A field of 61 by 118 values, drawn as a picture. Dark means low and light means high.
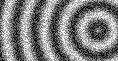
Rings: centred on the middle right. Slope: none. Seam: none.
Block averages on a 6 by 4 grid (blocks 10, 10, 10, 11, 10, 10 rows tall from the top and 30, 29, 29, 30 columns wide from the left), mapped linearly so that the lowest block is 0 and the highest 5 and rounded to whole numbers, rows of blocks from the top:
3 3 3 0 | 4 2 3 5 | 4 1 4 2 | 4 2 4 2 | 4 2 3 5 | 3 3 3 0
